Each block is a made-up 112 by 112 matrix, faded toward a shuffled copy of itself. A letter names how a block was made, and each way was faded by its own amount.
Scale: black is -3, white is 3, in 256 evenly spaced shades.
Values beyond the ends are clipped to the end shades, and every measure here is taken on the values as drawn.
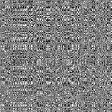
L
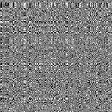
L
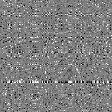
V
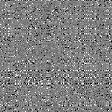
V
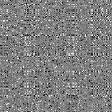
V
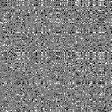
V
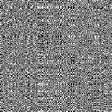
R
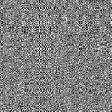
R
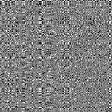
L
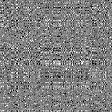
V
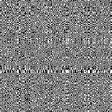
L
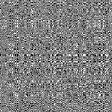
L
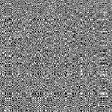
R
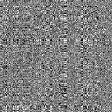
R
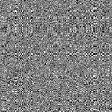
R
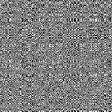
L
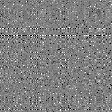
V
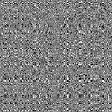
R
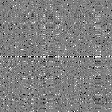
V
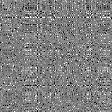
V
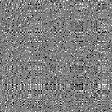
V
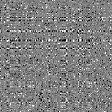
V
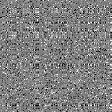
V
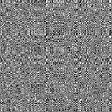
L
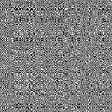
L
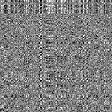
R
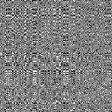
L
